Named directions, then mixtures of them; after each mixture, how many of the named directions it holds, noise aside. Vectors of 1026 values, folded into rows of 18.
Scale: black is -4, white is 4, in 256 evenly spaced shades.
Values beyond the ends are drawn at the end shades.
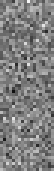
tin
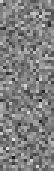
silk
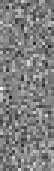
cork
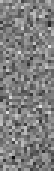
two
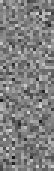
two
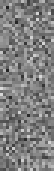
three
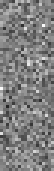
three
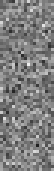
two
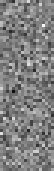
three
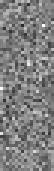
three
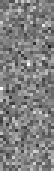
two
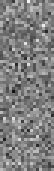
one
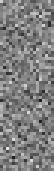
one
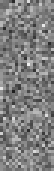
three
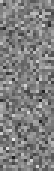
one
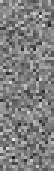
one
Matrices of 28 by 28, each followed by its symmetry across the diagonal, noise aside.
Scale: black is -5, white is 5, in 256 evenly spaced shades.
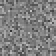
antisymmetric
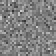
neither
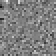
antisymmetric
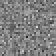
antisymmetric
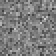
neither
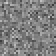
antisymmetric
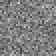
neither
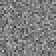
neither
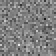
antisymmetric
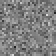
antisymmetric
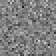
neither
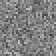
neither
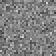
neither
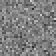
neither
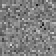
neither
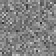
neither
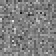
antisymmetric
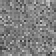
antisymmetric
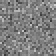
antisymmetric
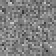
antisymmetric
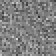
antisymmetric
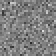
antisymmetric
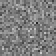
neither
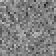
neither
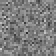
neither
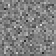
antisymmetric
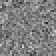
antisymmetric
